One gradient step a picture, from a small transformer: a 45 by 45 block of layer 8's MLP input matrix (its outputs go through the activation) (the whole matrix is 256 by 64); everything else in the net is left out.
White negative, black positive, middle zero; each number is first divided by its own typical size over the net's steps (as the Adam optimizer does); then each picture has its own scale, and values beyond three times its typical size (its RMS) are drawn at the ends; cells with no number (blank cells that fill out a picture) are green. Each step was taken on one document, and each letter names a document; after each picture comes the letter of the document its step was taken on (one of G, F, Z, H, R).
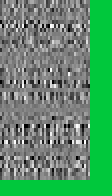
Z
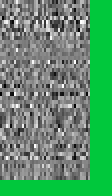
Z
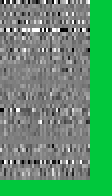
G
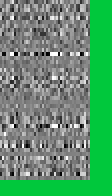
Z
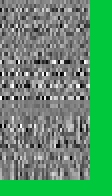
Z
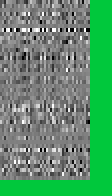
G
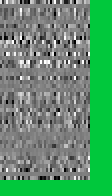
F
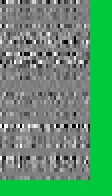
F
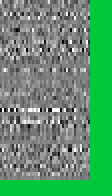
G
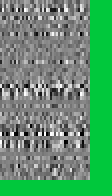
Z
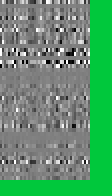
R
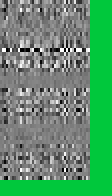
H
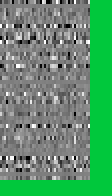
F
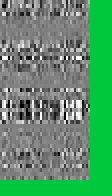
H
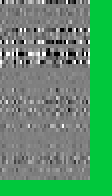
R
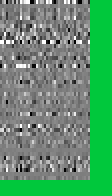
F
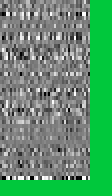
H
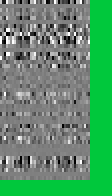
F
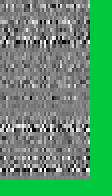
Z
